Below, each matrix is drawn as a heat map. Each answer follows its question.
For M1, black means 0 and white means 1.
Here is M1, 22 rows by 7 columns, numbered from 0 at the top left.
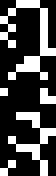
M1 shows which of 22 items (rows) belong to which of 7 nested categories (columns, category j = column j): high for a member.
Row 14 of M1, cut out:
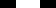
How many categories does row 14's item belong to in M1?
3
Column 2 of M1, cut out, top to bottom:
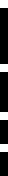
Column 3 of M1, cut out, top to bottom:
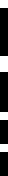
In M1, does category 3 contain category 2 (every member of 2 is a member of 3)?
yes
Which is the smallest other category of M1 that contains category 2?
3
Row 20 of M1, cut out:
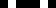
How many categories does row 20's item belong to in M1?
2
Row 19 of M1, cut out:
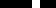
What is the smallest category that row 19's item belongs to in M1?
4
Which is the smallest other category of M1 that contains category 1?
5
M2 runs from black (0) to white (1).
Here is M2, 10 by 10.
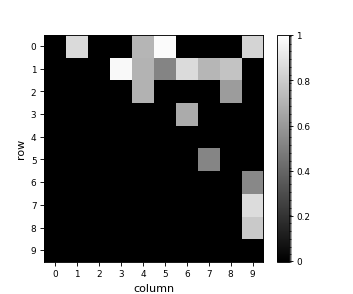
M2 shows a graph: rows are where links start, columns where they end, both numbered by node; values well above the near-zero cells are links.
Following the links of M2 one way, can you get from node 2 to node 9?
yes
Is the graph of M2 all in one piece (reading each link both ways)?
yes
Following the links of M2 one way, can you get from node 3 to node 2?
no
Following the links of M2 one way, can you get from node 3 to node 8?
no
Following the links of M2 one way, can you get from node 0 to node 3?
yes
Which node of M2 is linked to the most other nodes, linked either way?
node 1
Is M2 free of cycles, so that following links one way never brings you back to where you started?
yes
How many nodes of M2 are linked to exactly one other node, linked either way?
0
